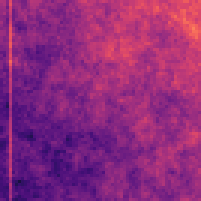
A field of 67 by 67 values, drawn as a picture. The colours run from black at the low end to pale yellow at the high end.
The values follow a bell shape. Column 4 stands out from the rest. The halves do not mirror each other. Values rise toward the top right. The bottom left is the ninth with the lowest average.
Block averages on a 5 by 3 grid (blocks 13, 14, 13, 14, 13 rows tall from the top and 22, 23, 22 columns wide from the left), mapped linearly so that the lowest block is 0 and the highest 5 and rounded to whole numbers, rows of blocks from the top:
245 / 244 / 123 / 013 / 012
